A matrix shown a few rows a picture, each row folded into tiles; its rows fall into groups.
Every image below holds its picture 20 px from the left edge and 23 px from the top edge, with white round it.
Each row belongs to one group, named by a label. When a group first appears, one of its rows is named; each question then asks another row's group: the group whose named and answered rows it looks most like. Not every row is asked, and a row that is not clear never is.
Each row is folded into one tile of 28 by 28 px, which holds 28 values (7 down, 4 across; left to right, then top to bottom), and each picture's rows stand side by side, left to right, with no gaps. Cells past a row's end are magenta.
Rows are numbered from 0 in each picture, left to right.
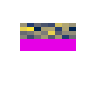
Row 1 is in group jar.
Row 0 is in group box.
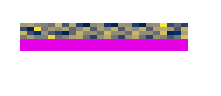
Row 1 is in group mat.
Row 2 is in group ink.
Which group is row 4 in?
ink
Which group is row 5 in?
box
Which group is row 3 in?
ink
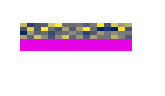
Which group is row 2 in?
mat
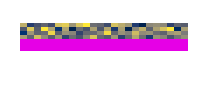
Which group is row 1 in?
jar
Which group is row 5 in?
box
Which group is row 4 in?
ink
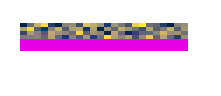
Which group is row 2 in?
jar
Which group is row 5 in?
ink
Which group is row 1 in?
ink
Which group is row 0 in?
mat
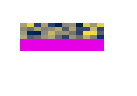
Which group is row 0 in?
mat
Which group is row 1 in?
ink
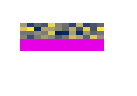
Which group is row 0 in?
box
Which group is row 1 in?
box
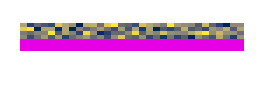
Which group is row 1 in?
jar
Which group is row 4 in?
jar
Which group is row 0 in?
box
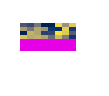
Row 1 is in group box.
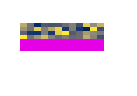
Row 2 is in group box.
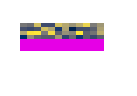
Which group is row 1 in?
jar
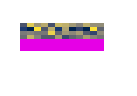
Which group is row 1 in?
jar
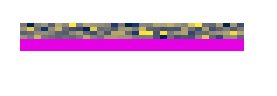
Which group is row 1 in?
mat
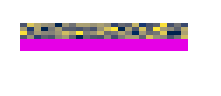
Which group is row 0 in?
jar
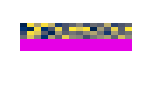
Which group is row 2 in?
box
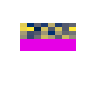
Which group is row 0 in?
box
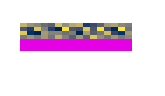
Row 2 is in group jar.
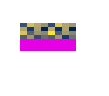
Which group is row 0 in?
jar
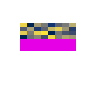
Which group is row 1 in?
mat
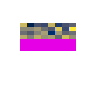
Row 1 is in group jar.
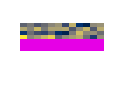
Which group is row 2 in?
ink
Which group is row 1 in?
mat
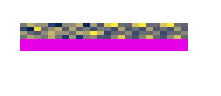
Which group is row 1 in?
ink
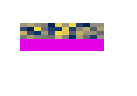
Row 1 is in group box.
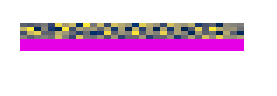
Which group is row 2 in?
mat
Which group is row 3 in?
jar
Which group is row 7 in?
mat
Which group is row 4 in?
jar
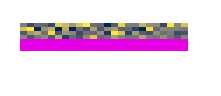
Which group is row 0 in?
box
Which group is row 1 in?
jar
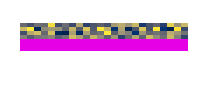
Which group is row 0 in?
box
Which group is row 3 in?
jar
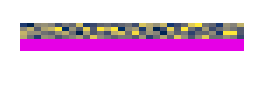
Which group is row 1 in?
box
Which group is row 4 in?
jar
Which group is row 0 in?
ink
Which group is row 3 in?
box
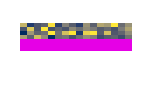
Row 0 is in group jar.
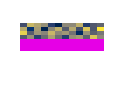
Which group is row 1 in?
ink
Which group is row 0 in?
jar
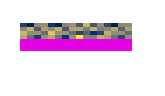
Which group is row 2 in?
mat
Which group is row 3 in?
ink
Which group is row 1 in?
ink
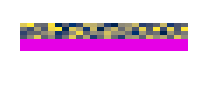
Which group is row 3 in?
ink
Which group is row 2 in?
jar
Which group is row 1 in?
box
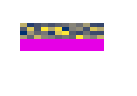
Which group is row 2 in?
mat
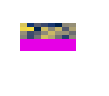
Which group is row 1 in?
ink
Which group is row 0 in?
box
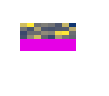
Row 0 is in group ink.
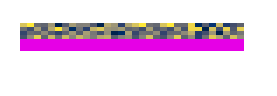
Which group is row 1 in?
mat
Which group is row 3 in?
mat
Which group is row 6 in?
box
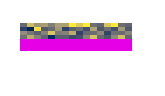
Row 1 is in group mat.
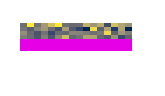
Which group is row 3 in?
jar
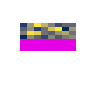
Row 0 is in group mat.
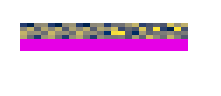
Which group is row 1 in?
ink
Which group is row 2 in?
ink
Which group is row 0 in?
ink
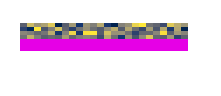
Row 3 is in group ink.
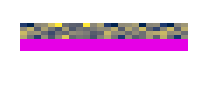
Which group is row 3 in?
ink
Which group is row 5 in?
ink
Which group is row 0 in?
ink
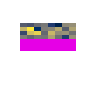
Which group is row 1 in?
ink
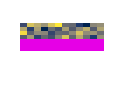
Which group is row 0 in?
jar
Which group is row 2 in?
ink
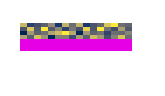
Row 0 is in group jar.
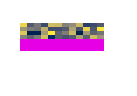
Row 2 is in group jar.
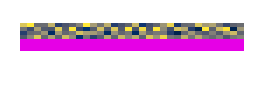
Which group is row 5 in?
mat
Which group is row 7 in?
box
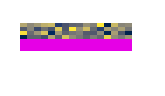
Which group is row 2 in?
mat
